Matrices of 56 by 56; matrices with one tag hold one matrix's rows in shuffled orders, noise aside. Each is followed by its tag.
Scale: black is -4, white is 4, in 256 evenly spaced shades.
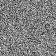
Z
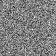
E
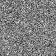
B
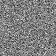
B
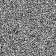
Z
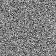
E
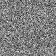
B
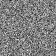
B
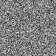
B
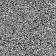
E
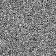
Z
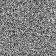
E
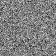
Z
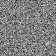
Z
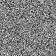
B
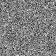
B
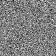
B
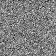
E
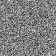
E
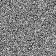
Z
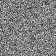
Z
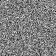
B
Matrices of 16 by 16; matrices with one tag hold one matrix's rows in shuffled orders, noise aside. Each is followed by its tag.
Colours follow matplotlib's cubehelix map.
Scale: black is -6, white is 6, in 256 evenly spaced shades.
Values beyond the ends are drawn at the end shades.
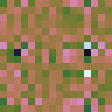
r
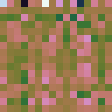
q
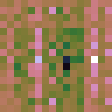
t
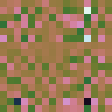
r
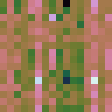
t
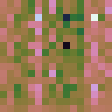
t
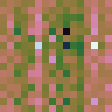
t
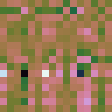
q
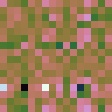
q
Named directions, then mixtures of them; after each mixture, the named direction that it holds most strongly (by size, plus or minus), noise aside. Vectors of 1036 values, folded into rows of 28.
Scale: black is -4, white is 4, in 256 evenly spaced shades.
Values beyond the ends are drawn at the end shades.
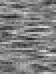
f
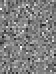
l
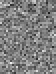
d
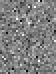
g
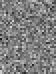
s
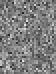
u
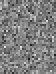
l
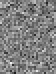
d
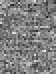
d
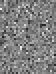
l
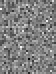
l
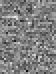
g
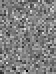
s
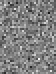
l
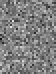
s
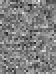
d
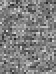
d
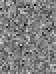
l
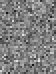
s
